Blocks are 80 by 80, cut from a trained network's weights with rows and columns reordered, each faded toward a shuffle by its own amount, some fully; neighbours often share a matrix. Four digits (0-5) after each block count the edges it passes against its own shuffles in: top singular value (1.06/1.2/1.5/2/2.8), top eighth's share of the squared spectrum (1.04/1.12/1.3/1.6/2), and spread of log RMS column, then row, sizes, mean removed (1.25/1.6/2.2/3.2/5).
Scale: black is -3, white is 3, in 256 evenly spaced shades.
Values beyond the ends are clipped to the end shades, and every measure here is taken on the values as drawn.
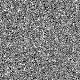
2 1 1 0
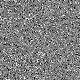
2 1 0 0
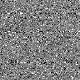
3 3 0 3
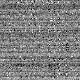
4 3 2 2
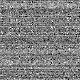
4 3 2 1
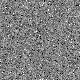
0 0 0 0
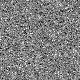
0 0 0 0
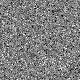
0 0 0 0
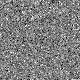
0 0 0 0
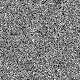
0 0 0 0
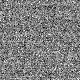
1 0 0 0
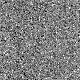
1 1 0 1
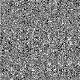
2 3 1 2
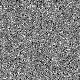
1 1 0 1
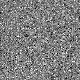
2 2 0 2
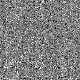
2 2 1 2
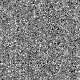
1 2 0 1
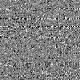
4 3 0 3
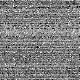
4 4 2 2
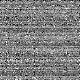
4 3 2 2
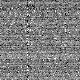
3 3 2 1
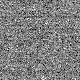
1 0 0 0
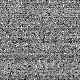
3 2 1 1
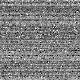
4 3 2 1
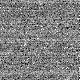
3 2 1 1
